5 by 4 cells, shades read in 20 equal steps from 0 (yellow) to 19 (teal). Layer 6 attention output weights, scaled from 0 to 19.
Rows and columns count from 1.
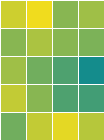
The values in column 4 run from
5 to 19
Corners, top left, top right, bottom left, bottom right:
3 7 11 5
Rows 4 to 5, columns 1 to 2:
4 9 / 11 4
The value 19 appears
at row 3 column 4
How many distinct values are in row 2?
3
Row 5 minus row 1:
8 4 -8 -2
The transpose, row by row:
3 9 7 4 11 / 0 6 11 9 4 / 9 9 14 14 1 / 7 10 19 15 5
